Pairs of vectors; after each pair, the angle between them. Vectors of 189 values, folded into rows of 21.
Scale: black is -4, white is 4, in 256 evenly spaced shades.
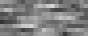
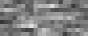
nearly parallel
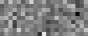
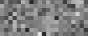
nearly opposite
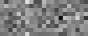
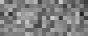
partly aligned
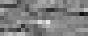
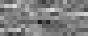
nearly opposite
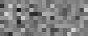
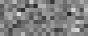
partly aligned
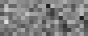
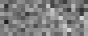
nearly opposite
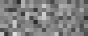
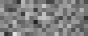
nearly parallel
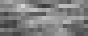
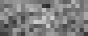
partly aligned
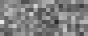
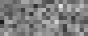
nearly opposite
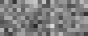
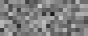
partly opposed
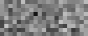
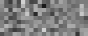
partly aligned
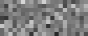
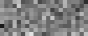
partly opposed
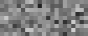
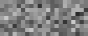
nearly parallel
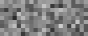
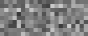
nearly opposite
